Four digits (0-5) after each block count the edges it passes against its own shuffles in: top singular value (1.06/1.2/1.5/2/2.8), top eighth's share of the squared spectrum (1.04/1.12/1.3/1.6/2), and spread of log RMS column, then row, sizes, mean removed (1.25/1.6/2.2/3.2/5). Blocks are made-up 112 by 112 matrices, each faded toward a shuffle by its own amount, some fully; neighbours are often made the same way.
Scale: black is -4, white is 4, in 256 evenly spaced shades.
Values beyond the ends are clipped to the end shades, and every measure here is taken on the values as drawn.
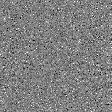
3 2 1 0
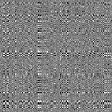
5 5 4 4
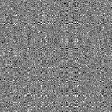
5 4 3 3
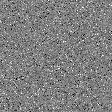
2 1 0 0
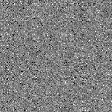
4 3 1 2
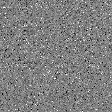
3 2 0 1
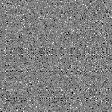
4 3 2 2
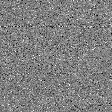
1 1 0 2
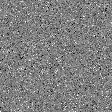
0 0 0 0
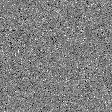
0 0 0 0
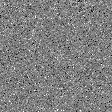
0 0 0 0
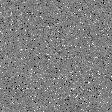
1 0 0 1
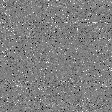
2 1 0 1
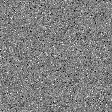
0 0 0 0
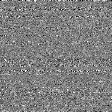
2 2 0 4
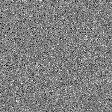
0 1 0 2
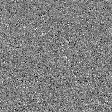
1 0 0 2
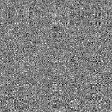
4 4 2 2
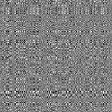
5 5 4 4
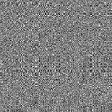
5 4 3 3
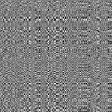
5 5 4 4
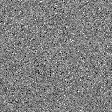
3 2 1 0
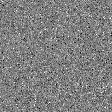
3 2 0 0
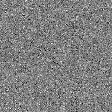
3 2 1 1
